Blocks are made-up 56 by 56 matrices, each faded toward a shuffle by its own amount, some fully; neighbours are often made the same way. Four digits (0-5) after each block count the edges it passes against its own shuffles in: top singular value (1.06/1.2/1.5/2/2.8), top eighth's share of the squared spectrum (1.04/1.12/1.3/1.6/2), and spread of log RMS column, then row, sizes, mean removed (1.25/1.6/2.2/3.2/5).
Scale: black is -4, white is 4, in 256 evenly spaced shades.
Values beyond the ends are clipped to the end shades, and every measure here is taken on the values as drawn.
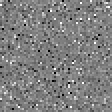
1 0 0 0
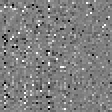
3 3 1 1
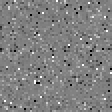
2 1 0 0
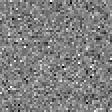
2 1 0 0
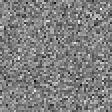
2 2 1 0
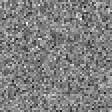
0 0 0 0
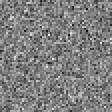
0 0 0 0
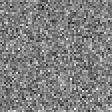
1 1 0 0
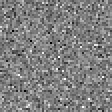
0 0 0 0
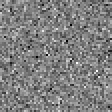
0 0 0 0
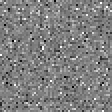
2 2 0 0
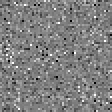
2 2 0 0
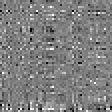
4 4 2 3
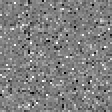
1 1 0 0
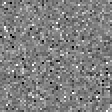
2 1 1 0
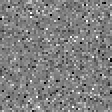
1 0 0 0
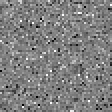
2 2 0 0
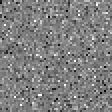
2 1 0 0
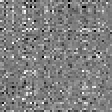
4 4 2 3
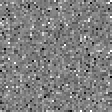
0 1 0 0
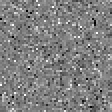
2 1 1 0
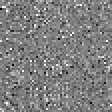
3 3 1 1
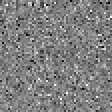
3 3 1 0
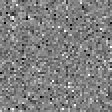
2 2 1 0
